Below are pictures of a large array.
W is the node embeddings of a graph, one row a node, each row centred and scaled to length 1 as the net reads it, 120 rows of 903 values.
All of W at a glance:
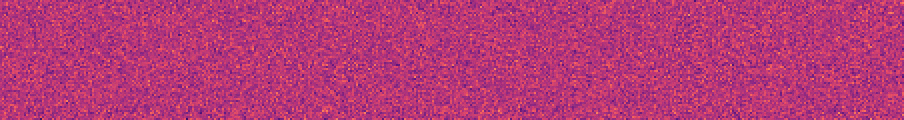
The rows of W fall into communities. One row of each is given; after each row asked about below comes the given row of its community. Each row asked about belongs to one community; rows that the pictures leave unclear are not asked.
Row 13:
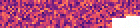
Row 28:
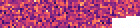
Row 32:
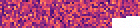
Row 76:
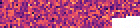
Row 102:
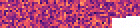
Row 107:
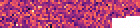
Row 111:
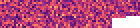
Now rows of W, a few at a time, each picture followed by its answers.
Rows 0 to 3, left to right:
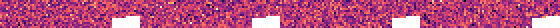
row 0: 107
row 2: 111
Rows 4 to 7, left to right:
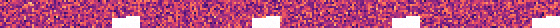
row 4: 32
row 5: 111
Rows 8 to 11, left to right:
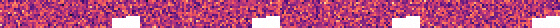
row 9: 32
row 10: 32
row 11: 13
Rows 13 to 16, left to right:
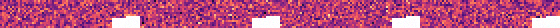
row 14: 111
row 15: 76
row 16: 102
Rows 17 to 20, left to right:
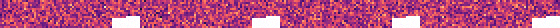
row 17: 32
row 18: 76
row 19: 111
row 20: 111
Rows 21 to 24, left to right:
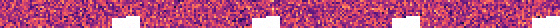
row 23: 32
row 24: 13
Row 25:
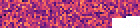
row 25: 32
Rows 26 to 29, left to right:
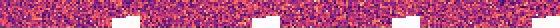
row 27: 107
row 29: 76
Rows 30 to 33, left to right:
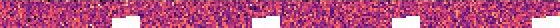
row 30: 13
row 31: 28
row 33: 102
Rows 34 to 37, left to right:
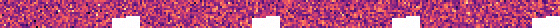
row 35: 102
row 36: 76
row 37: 32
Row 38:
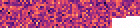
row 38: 102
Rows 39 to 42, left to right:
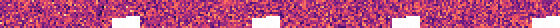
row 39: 32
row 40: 111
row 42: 102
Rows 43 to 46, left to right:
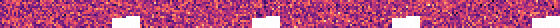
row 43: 32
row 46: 28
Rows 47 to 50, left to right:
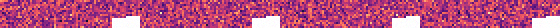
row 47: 102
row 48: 76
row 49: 76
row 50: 76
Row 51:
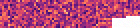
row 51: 13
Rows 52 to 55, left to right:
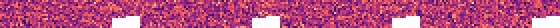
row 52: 107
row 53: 28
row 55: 102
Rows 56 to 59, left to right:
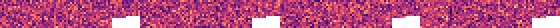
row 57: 32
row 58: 111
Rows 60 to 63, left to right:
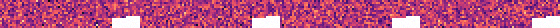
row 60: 13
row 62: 32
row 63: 76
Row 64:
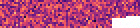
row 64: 111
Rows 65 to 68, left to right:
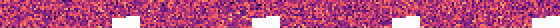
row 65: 111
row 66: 76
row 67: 28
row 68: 102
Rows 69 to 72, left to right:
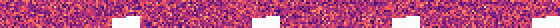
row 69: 111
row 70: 107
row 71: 107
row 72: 107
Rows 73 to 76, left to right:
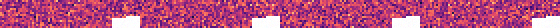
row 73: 111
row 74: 28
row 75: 32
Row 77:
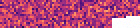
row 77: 76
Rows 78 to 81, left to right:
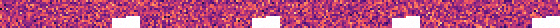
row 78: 107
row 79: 107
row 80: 28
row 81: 32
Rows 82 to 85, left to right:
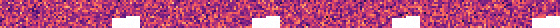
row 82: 32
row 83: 76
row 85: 111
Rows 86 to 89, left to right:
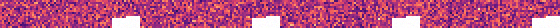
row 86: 107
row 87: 111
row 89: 13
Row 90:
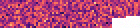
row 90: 28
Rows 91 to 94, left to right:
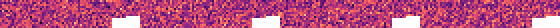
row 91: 102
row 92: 102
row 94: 13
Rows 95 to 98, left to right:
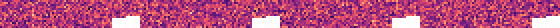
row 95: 107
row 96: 107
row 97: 102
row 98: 102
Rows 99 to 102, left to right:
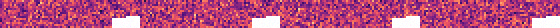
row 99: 76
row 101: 13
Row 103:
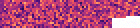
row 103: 32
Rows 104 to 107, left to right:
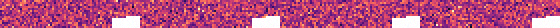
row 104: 28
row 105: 13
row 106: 111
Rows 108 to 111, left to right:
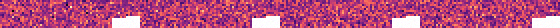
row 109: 111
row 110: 111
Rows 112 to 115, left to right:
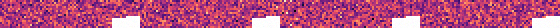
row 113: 76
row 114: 13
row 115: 32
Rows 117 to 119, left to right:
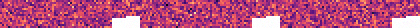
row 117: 76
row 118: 102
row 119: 102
